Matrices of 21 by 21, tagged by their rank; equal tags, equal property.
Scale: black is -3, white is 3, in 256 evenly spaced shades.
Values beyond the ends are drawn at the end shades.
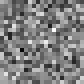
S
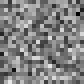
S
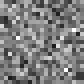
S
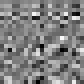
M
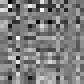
M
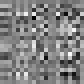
M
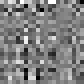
M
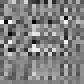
M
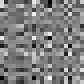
M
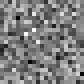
S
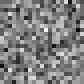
S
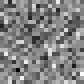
S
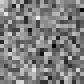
S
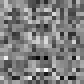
M
